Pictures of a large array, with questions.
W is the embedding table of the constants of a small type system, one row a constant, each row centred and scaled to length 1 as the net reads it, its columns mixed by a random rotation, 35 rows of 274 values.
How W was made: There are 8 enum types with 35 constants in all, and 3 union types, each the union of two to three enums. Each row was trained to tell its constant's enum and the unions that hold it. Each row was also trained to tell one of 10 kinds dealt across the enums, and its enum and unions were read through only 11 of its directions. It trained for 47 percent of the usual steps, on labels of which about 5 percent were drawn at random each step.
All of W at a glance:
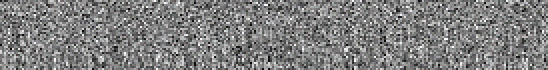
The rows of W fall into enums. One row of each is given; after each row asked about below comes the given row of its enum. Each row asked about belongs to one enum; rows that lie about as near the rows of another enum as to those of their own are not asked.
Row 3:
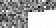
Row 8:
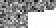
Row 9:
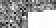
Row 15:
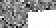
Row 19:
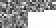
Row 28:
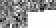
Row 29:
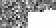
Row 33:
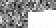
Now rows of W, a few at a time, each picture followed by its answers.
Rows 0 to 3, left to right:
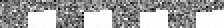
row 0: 9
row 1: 33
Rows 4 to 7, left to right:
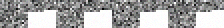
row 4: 28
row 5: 15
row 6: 19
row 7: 3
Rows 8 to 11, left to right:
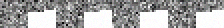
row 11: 8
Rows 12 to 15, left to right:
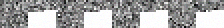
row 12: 19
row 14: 19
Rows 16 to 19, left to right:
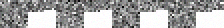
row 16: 19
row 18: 33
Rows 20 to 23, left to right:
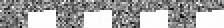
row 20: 15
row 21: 3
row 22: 9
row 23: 28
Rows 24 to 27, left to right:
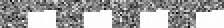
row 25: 28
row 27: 15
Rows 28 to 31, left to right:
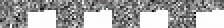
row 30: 29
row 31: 33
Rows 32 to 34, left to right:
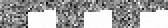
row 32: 33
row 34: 29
